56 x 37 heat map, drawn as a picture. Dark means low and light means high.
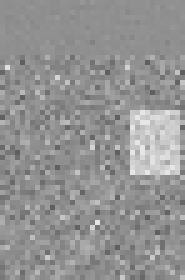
Ninth with the highest average: middle right. Odd patch: higher, in the middle right. Seam: horizontal, 20% of the way down, the top part calmer. Histogram: skewed, a long tail of high values. Stripes: none.
